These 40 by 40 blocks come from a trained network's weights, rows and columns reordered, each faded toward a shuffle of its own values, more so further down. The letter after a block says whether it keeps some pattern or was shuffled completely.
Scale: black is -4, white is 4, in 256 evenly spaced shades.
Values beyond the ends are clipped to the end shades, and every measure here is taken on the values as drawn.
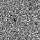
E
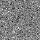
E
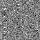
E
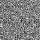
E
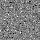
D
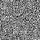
E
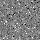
D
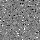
D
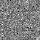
E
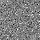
D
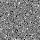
D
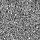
D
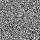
D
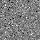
E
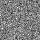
D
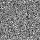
D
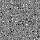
E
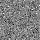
D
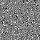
E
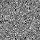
E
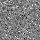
D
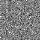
E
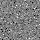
D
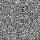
E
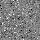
D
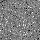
D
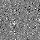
E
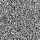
D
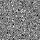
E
